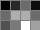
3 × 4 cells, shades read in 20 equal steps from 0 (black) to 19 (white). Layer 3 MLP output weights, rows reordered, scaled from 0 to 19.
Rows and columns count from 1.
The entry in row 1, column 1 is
0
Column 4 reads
1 8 12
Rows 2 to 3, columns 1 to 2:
8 13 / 6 9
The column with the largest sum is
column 3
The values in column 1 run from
0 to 8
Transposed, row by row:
0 8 6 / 3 13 9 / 8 13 19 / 1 8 12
